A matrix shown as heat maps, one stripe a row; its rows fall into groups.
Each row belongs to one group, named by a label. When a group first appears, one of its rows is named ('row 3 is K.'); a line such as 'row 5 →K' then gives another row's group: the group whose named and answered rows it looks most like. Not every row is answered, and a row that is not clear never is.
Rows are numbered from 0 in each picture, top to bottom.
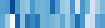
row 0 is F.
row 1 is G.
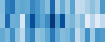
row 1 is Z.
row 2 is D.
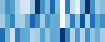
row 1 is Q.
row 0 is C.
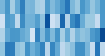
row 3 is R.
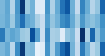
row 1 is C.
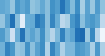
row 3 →R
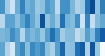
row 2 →D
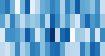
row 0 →R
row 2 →Z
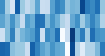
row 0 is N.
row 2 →Q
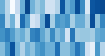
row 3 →R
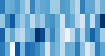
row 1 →D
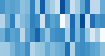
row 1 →Q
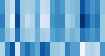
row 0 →N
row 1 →N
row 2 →N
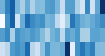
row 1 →Q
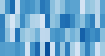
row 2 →N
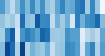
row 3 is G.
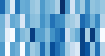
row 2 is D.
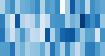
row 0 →Q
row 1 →N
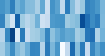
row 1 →N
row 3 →Q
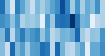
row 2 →G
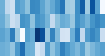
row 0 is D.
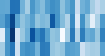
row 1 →F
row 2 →Q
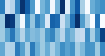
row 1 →R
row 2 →D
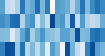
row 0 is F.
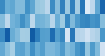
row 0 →F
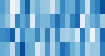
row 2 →F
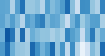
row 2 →G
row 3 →Z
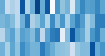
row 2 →Q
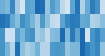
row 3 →N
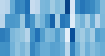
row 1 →Z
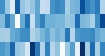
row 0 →N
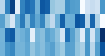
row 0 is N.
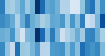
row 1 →F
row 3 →N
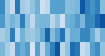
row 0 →N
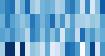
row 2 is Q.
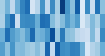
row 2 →Z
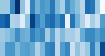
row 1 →Z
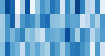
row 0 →R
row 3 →R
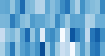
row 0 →C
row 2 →Q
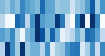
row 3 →G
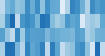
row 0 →Q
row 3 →R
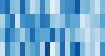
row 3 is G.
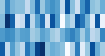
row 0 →C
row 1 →R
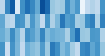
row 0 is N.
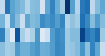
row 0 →C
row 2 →N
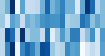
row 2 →G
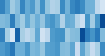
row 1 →D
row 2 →N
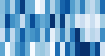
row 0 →C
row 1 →Z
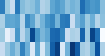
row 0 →N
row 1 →Z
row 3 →Q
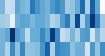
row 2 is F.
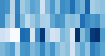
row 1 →N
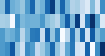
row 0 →Z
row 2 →Q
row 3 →D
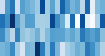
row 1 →F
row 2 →N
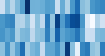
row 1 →R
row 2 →R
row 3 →C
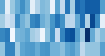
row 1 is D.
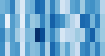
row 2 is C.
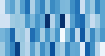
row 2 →Q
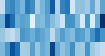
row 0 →Z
